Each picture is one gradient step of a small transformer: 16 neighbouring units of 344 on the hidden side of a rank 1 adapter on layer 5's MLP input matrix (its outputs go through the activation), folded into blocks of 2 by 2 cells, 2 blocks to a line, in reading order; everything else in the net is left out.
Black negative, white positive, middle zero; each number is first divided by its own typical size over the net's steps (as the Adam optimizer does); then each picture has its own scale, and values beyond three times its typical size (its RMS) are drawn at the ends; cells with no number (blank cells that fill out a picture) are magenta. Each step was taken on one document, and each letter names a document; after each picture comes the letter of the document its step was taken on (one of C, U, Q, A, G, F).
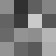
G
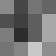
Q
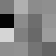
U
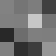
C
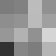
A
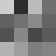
Q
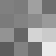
A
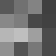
G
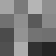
G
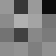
Q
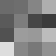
U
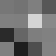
C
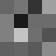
G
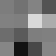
C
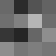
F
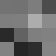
C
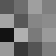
C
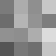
A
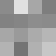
A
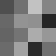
Q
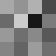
G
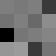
C
